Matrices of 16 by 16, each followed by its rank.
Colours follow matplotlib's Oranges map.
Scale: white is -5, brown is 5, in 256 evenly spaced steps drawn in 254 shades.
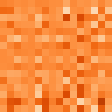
three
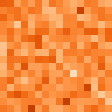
full rank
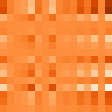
one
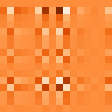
one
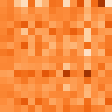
three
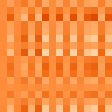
one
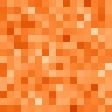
full rank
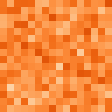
full rank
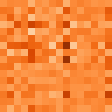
three
